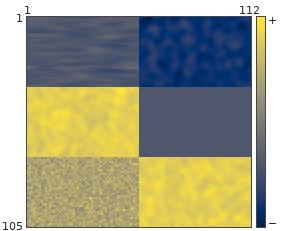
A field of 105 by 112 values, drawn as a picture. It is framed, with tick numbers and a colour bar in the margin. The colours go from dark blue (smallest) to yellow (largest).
The table splits into 3 rows of 2 panels. Panel 1,1: low, streaked across, faint in contrast. Panel 1,2: very low, blotchy, faint in contrast. Panel 2,1: very high, blotchy, faint in contrast. Panel 2,2: low, flat. Panel 3,1: high, fine-grained. Panel 3,2: very high, blotchy, faint in contrast.
